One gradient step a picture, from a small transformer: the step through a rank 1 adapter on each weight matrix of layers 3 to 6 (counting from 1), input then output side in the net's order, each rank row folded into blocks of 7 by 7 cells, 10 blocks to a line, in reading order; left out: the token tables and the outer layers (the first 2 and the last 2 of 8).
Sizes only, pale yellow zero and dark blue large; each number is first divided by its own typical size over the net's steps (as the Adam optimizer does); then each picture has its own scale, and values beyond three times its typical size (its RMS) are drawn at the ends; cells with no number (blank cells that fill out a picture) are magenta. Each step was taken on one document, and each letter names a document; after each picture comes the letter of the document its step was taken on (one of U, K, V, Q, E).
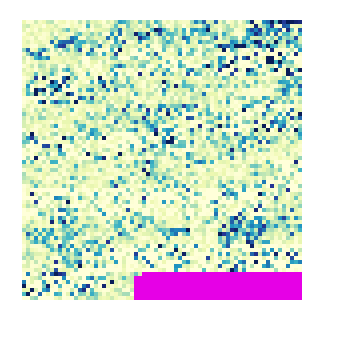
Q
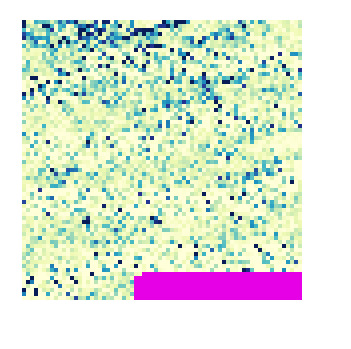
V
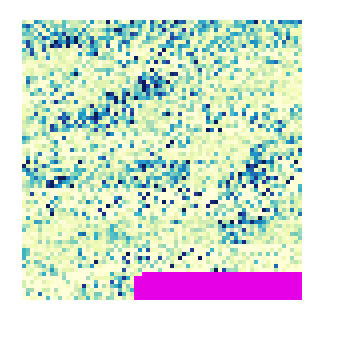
Q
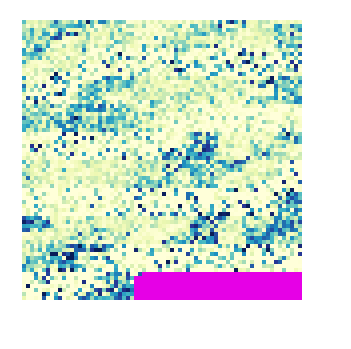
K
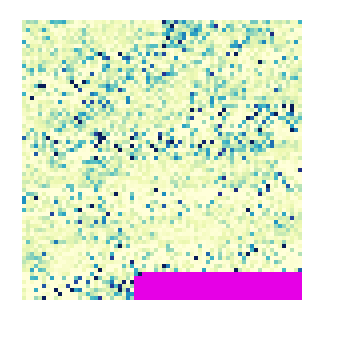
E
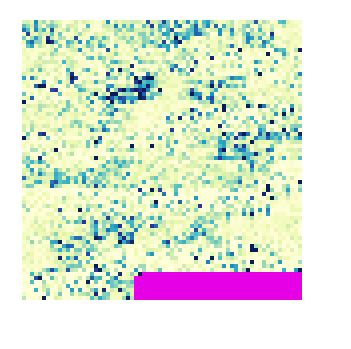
E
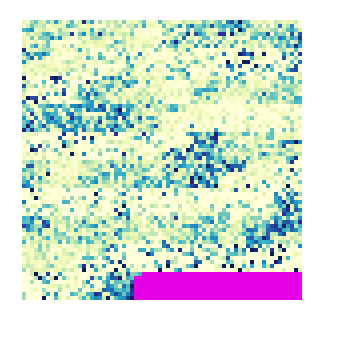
K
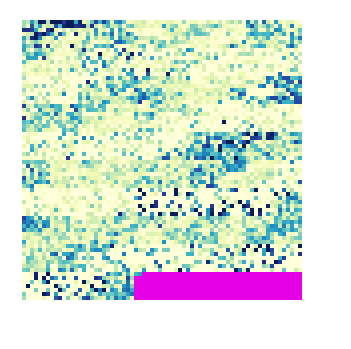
K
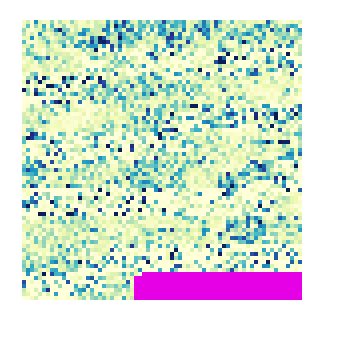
Q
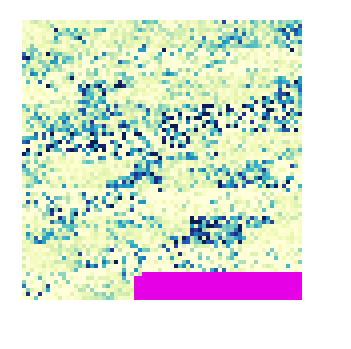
Q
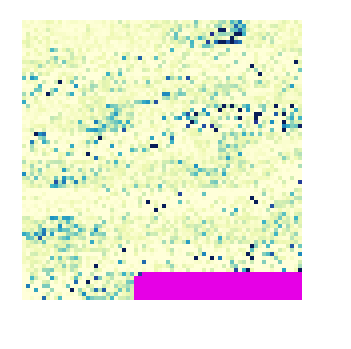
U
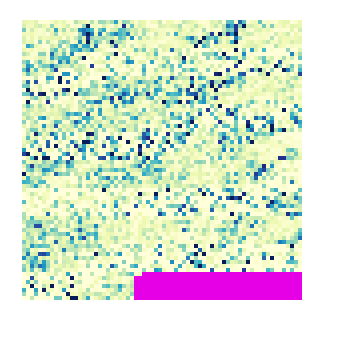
V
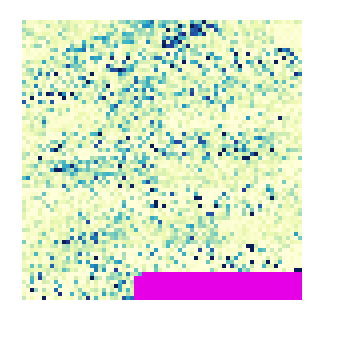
E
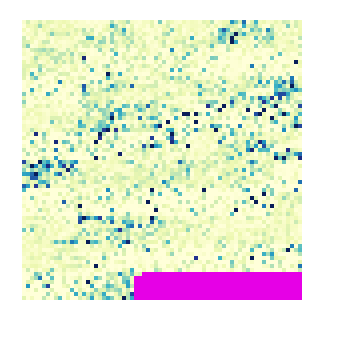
U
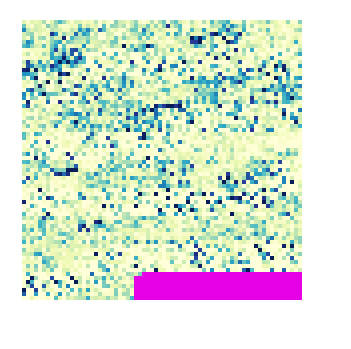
V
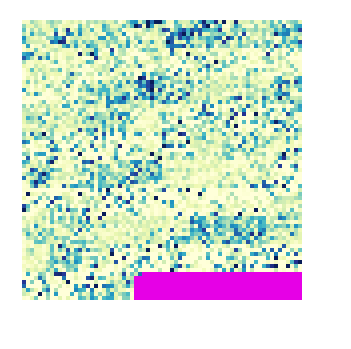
Q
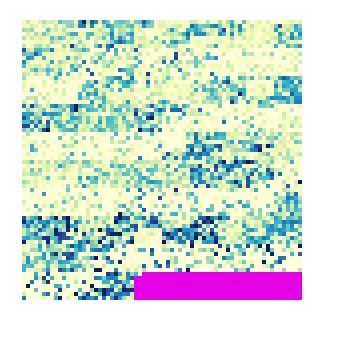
K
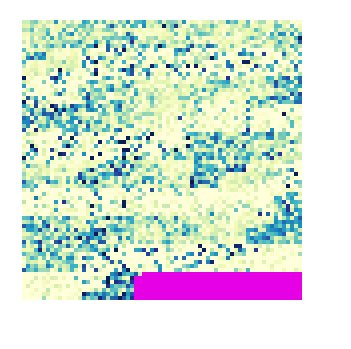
K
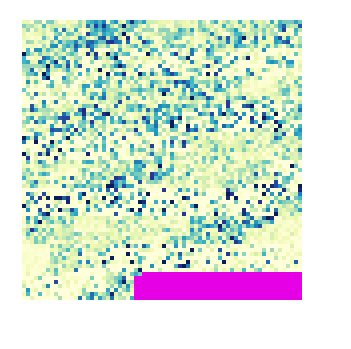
Q
